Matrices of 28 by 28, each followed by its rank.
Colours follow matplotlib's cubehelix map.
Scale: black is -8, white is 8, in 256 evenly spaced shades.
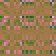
two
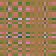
one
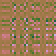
two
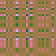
one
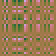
one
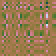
two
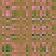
two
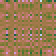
two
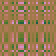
one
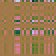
one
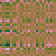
two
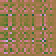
two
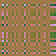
one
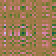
two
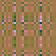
one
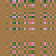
one
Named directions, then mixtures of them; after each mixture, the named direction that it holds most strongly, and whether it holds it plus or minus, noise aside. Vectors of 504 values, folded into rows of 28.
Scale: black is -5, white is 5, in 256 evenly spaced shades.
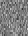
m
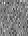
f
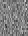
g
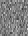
m, plus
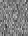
g, plus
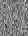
g, plus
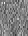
m, minus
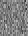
g, minus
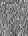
m, minus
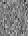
g, minus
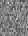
f, minus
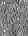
f, plus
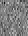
f, minus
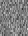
m, plus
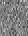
f, plus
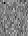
f, minus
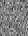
f, minus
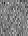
f, minus
